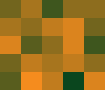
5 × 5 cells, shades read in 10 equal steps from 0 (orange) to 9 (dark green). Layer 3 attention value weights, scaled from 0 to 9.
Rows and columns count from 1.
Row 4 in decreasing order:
5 4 3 2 2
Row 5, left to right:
6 0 2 9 1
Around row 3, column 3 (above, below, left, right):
2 3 6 1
